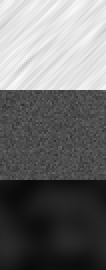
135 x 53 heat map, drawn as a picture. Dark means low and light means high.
The table splits into 3 rows of 1 panel. Panel 1,1: very high, slanting up to the right, faint in contrast. Panel 2,1: low, fine-grained, faint in contrast. Panel 3,1: very low, smooth, faint in contrast.
